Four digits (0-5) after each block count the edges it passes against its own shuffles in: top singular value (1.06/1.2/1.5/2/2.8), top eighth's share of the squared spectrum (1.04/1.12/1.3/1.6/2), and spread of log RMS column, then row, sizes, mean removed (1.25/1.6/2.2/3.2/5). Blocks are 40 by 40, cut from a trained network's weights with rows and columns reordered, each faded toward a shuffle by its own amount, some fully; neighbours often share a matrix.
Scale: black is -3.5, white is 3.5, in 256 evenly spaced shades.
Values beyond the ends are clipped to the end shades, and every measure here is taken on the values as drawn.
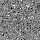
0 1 0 0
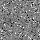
0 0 0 0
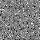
0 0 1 0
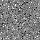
2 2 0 0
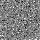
2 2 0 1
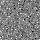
0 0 0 0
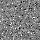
0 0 0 0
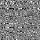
3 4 0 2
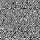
3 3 1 2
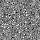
2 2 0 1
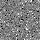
0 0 0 0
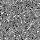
0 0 0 0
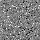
0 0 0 0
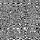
3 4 2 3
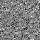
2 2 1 0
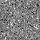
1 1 1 0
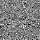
2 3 1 2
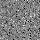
1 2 1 0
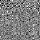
3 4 2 2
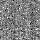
2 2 0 0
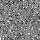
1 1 0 0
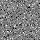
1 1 0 0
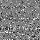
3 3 0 2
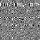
3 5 2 3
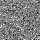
1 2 0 0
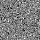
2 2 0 0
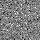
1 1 0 0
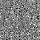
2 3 0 1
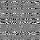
4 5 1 4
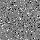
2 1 0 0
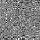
3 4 1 2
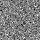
1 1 0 0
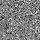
1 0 0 0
